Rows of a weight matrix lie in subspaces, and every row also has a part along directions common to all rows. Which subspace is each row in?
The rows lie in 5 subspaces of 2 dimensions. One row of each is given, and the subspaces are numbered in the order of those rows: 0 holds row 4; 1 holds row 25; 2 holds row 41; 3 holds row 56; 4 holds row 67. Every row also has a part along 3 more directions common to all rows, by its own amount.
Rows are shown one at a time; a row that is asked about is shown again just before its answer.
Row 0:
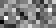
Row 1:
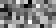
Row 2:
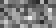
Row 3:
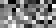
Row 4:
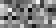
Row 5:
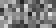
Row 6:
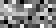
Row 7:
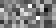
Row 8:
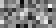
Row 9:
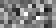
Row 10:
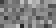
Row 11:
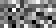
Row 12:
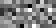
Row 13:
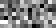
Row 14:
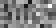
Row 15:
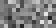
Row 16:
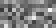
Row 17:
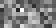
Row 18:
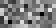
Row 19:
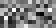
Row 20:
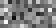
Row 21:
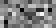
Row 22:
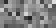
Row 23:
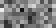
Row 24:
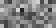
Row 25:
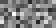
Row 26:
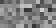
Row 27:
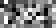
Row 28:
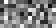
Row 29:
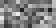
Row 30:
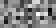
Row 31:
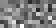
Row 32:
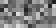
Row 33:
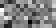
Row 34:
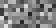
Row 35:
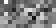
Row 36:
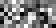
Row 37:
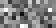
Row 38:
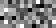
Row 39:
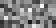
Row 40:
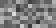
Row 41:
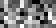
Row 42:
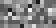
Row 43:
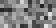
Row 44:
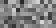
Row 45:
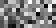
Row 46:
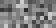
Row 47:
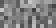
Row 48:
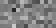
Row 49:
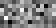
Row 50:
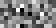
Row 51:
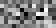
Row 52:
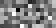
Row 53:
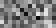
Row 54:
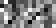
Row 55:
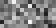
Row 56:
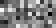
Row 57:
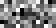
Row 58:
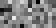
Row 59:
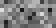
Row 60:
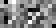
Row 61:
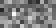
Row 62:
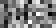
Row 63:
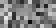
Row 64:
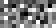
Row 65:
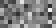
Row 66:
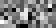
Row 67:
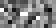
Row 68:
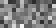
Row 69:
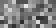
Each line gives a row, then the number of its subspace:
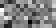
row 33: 1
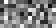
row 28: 4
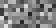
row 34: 3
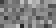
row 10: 3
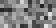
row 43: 0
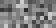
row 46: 0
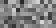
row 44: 2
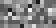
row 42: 0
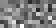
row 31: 2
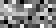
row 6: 3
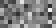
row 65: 3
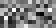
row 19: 2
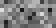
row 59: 1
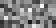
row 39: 0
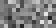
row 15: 2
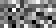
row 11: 2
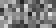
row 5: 3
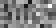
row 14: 3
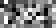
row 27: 4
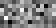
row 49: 0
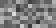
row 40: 1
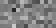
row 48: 2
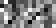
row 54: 4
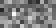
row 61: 1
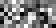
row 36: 4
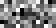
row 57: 1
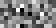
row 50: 1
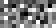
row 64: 4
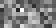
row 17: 1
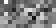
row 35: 4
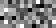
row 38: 0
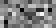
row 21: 1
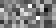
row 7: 4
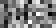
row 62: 3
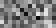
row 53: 4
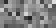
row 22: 2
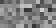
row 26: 0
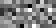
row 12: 0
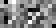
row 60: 4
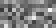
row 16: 2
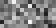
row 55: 4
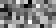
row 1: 3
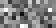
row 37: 0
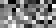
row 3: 2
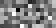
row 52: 1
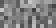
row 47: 3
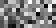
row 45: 2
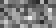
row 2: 1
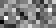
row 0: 2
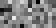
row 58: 0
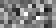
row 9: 4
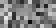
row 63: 3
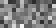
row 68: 2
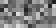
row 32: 2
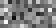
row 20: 0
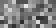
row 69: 3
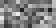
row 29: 1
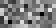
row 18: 3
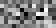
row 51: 4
